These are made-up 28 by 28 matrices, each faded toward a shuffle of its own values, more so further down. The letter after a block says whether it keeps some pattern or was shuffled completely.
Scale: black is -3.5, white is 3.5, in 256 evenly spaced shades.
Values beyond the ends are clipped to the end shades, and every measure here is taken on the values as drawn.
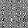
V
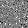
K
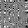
V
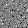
K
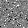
K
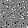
K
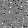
K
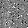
K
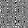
V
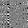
V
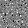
K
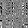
V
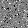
K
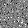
K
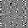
V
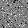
K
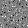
K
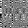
V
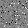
K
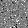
K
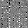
V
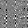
V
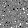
K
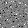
K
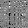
V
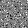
K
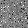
K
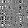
V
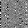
V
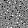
K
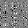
V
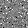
K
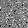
K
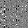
V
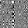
V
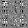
V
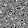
K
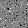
K
